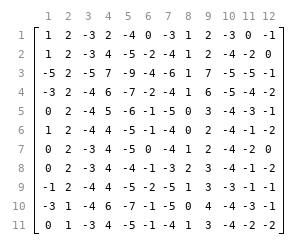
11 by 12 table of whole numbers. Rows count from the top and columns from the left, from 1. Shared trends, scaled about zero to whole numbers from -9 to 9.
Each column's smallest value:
-5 1 -5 2 -9 -4 -6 0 2 -5 -5 -2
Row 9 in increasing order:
-5 -5 -4 -3 -2 -1 -1 -1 1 2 3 4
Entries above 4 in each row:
0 0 2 2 1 0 0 0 0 1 0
